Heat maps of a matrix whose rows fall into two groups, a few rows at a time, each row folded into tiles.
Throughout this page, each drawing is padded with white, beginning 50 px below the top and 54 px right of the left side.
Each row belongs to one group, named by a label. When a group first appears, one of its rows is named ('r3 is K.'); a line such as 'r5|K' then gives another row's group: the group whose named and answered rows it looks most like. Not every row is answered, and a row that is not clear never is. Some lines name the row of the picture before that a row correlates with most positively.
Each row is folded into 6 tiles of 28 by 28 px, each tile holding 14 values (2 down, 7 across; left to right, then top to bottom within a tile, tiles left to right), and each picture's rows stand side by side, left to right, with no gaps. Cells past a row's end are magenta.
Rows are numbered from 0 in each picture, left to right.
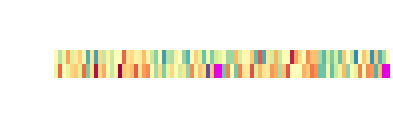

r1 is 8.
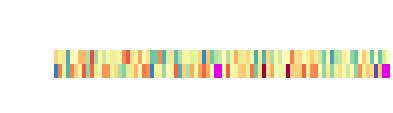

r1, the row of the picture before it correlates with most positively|0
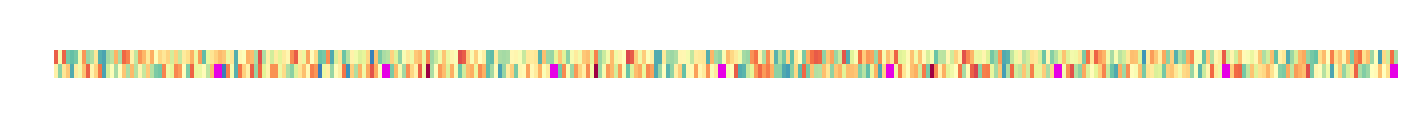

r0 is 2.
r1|8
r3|8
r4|2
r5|8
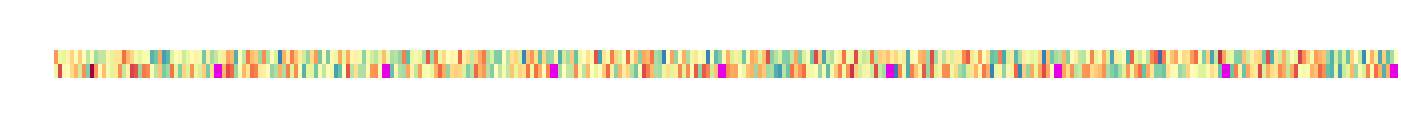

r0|8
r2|8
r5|8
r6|2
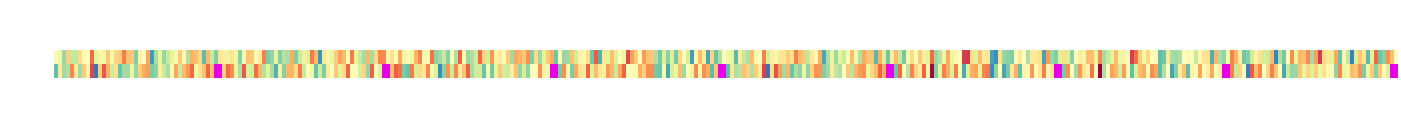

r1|2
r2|2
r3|8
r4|8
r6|8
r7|2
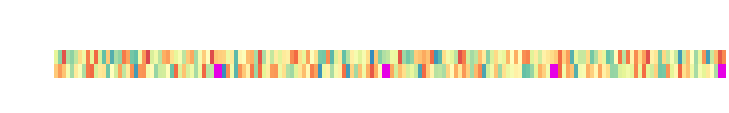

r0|2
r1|8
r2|2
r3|2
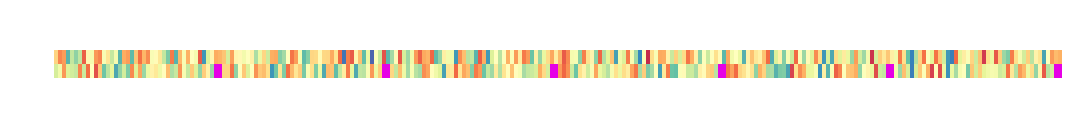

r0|2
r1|2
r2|2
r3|2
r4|2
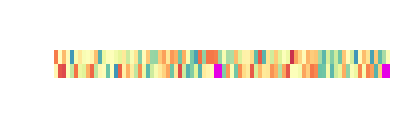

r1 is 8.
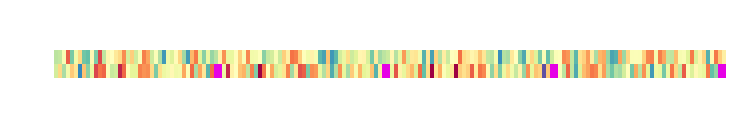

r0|8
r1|8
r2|8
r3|2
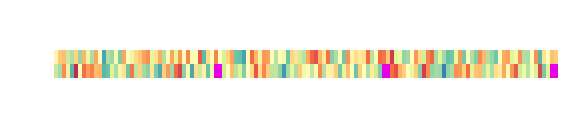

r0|2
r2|2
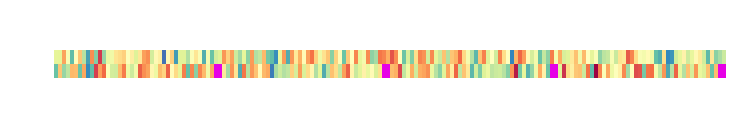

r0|8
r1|2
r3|8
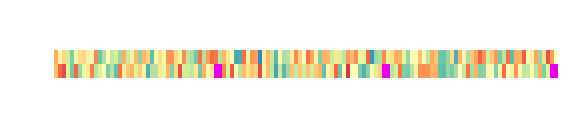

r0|2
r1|2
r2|2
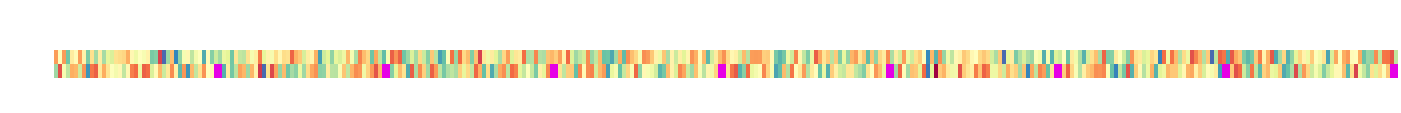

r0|8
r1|8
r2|2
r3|2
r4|2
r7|2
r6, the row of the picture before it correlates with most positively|0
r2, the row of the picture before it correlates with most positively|2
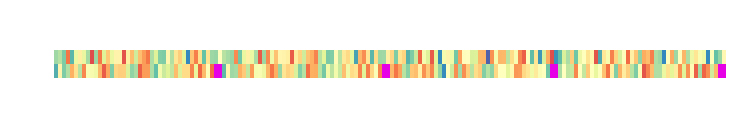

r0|8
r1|8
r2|2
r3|8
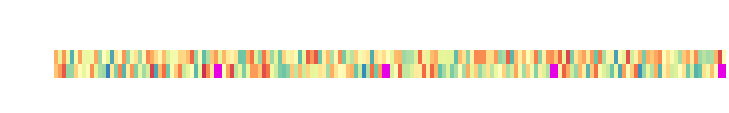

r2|2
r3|2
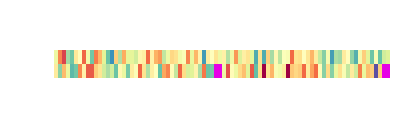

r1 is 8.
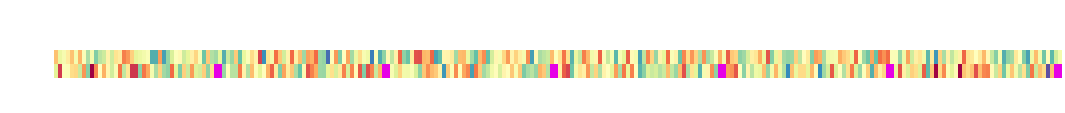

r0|8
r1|8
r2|2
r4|2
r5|8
